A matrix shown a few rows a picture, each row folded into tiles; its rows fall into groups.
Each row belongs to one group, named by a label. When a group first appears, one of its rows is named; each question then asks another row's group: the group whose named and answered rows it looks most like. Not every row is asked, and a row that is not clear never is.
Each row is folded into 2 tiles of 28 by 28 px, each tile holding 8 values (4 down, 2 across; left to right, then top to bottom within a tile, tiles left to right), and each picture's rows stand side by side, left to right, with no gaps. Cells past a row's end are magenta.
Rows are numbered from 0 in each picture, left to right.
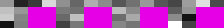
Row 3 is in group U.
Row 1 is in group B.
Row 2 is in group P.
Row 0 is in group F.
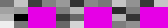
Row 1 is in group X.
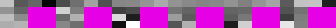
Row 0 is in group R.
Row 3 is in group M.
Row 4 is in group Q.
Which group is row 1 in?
P
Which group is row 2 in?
M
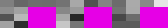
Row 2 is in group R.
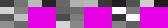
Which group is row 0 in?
P
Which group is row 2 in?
P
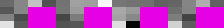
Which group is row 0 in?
U
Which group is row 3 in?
U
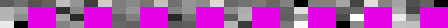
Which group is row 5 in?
X
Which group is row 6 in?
B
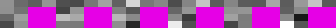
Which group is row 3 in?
U
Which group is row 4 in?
F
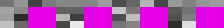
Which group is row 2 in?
P
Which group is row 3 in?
Q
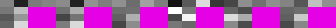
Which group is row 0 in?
X
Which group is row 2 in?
B
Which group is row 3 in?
P
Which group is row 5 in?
B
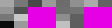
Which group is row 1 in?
U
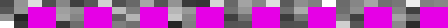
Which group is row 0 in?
U
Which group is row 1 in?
F
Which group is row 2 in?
P
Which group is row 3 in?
F
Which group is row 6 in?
U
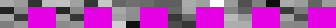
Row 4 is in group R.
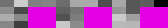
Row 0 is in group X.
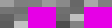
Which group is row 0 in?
Q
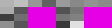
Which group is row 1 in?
Q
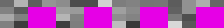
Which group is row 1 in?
F
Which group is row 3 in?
U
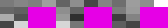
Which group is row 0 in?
M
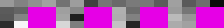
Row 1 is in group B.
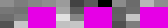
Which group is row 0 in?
Q
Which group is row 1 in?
R
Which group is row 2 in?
B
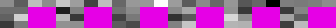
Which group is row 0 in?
B
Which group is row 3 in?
X
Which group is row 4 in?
R
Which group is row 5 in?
M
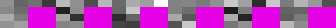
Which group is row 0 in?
R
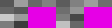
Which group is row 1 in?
U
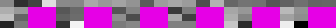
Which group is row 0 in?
F
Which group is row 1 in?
Q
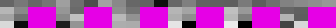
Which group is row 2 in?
R
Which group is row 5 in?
M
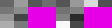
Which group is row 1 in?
U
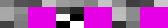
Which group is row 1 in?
M
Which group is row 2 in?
F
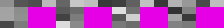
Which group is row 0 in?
F
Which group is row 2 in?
P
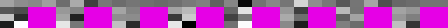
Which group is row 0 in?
M
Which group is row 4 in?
X
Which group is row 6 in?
P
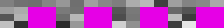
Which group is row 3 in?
M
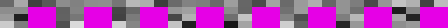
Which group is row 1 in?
Q
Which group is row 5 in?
U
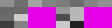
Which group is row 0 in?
B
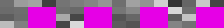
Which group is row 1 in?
M
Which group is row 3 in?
P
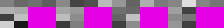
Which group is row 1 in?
F
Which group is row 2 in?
B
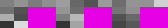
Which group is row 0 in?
M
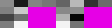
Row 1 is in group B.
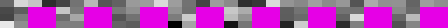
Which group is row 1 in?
P
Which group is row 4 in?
F
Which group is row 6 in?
B
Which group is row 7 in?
B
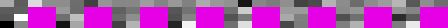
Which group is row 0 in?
B
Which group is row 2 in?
Q
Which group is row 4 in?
X
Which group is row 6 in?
X
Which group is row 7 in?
X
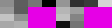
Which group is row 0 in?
R
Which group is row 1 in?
F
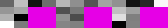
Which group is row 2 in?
F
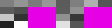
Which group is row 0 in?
M
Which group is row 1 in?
U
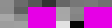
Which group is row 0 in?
R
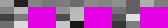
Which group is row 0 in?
X
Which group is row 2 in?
B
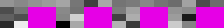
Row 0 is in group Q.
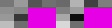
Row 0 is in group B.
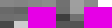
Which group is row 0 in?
Q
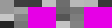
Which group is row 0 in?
F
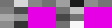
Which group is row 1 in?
X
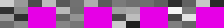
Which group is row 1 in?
P
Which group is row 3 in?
P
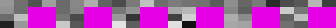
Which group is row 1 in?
U
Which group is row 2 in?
U
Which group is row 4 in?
R
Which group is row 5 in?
P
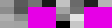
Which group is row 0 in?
R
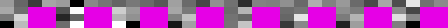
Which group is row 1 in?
X
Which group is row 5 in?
B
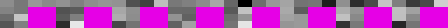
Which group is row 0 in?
B
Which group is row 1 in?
Q
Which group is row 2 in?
F
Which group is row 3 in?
M
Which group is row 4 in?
X
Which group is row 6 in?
F
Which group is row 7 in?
F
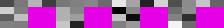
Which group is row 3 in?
U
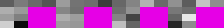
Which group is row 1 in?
R
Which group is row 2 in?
U
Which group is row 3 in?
B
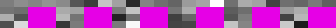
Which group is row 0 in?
M
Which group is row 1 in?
F
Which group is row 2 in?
X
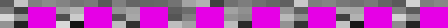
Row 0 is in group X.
